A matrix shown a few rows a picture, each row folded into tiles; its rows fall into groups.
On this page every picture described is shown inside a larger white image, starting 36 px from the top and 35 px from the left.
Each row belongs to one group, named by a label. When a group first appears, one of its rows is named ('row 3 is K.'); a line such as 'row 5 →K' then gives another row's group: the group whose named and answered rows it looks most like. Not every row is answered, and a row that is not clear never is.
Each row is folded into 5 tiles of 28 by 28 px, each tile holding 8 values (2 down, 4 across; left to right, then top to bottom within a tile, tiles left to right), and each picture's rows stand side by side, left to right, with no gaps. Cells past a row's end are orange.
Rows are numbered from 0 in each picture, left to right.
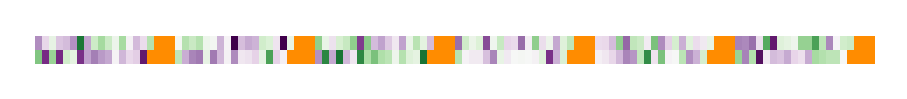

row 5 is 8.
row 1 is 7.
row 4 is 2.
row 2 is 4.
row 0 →8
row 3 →2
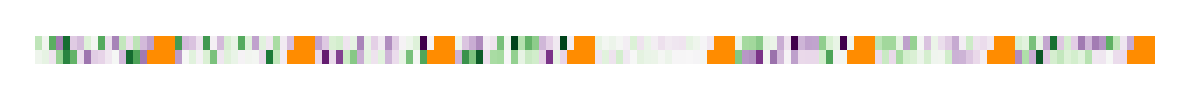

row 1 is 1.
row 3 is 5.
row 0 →1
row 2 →7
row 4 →4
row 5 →7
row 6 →4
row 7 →4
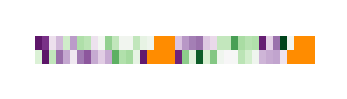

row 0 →8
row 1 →5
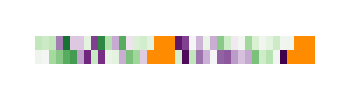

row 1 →8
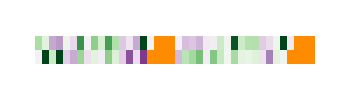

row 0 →5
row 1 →5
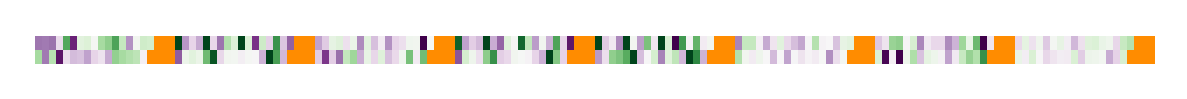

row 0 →8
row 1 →1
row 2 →7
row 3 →1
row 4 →1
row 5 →2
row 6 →7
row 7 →2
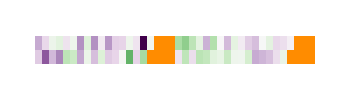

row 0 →7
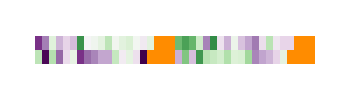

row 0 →8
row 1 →4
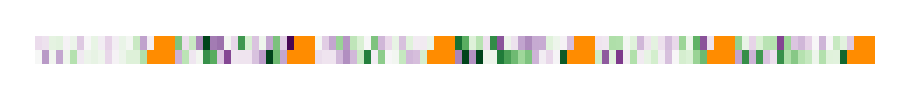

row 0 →7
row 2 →2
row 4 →7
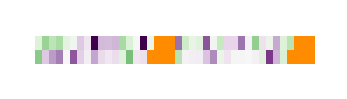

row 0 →7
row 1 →2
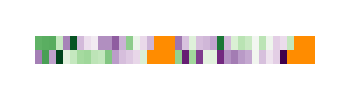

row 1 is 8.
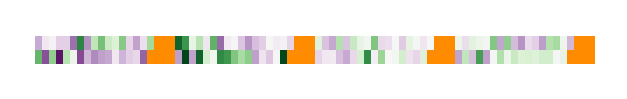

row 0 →8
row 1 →4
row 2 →2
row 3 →4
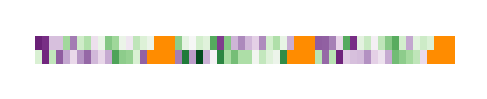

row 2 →8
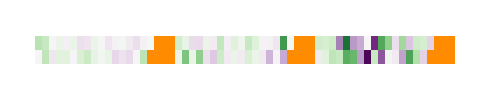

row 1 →5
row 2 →1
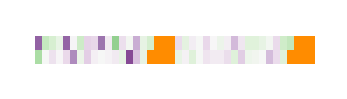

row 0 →2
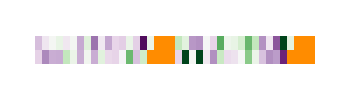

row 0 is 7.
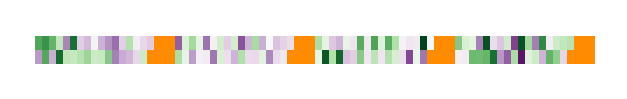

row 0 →4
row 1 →2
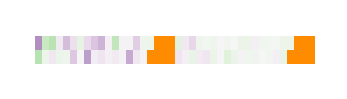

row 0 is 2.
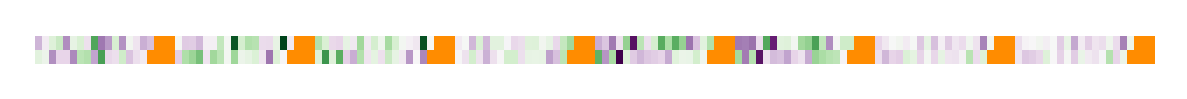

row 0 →2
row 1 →5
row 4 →8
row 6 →7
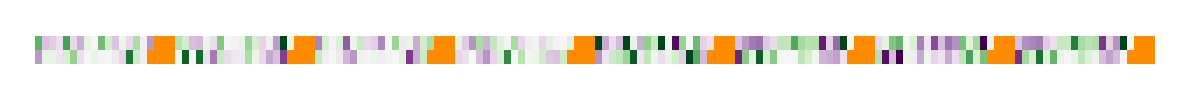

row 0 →1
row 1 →5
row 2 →2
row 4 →1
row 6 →7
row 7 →5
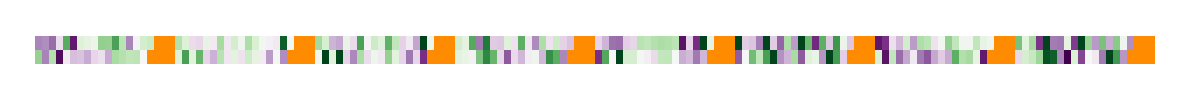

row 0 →8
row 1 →5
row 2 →5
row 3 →1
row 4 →5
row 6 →8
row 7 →1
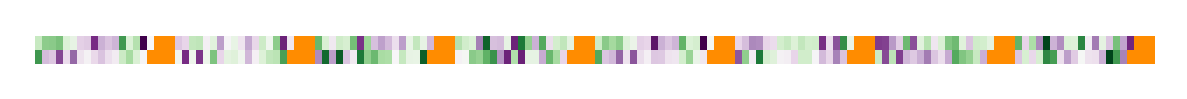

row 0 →7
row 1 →7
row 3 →1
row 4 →7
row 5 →5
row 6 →8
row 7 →1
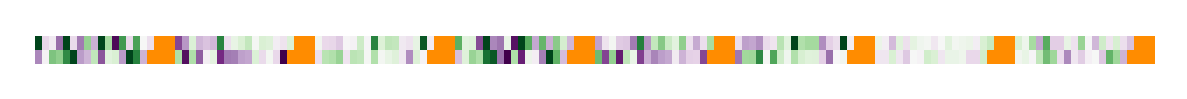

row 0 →1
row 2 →5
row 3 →1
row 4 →8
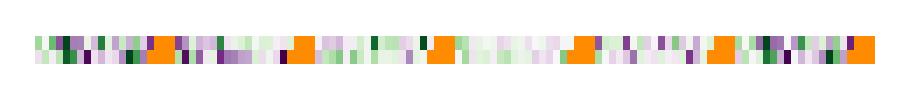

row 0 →1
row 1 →8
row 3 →4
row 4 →2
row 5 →1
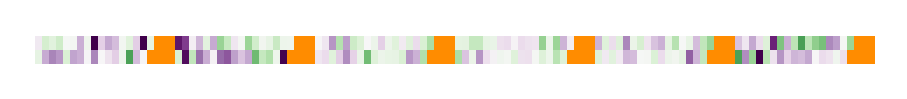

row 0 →7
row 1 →8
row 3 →7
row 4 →2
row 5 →8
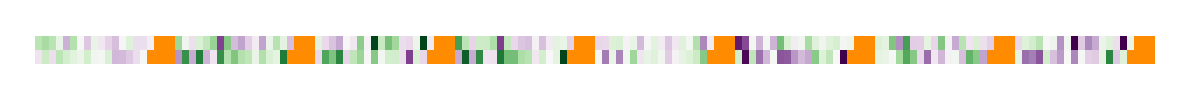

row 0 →4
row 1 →4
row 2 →5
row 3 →4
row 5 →8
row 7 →7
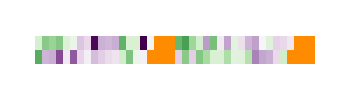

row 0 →7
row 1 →4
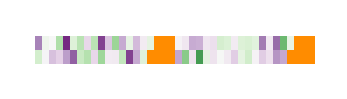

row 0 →2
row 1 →5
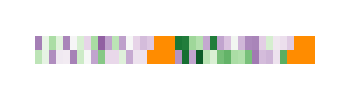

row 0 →2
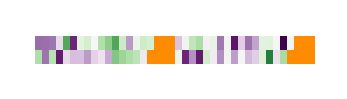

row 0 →8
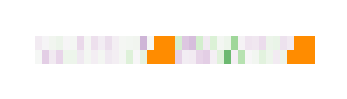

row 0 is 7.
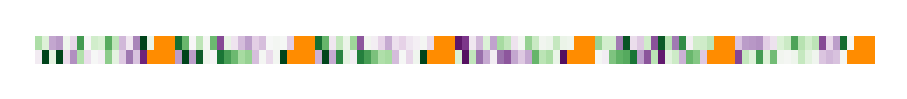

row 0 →5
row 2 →4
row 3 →8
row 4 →1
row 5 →5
